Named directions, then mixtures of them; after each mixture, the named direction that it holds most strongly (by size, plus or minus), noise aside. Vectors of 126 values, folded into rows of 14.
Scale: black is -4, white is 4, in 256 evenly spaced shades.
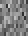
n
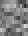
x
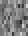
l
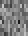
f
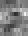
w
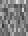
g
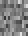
l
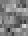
x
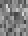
n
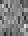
f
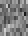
n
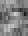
w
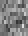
l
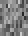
n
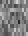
g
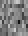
g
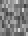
g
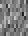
n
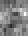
w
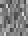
n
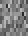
n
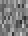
l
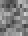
x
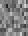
x
